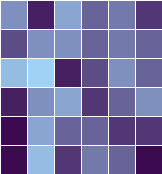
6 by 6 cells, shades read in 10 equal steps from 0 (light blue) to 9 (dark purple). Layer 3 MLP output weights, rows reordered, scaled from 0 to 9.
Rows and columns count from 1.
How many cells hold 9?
3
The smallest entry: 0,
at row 3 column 2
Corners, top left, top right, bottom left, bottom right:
3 7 9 9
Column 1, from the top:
3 6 1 8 9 9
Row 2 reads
6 3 3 5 4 5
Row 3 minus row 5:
-8 -2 3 1 -4 -2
